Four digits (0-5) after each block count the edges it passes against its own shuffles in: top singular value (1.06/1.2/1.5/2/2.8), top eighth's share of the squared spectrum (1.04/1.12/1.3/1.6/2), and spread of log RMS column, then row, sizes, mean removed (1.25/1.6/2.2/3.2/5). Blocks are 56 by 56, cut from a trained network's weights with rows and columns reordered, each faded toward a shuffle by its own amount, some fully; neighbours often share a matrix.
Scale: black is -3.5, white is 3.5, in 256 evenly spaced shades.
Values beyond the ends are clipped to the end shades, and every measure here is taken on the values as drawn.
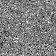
0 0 0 0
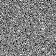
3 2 0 0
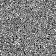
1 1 0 0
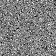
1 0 0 0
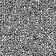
2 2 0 0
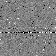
3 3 0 1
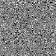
3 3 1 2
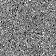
0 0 0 0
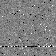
3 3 0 1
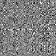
3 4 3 2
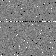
3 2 0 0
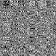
3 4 2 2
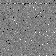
2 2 0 0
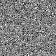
1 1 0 0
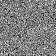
0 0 0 0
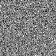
2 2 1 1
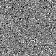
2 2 0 1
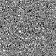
2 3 1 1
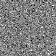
2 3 1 1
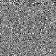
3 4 2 2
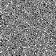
2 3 1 0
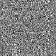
3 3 2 1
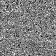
0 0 0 0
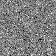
1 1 0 0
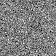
0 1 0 0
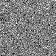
2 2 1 0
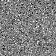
0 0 0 0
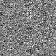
3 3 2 0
